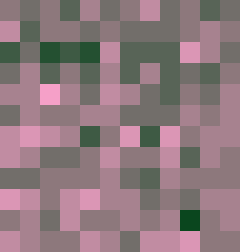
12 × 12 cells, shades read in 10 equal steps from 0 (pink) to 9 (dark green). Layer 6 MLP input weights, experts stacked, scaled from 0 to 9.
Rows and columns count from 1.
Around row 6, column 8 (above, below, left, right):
5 7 5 5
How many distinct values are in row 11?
5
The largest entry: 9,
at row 11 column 10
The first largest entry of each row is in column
4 2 3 3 9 1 5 10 8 8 10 7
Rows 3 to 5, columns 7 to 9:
6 6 6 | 6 3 6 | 3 5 6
